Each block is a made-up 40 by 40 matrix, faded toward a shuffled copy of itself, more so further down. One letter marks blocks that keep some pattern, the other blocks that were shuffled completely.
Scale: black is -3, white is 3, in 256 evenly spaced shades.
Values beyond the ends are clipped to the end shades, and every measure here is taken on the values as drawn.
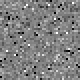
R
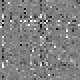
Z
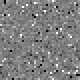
R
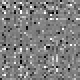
Z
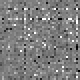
Z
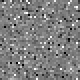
R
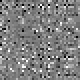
Z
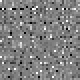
Z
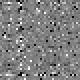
Z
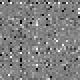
Z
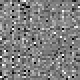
Z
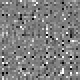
Z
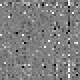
Z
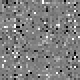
Z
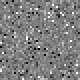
R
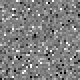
R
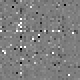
Z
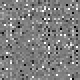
Z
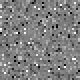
R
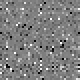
Z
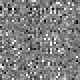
Z
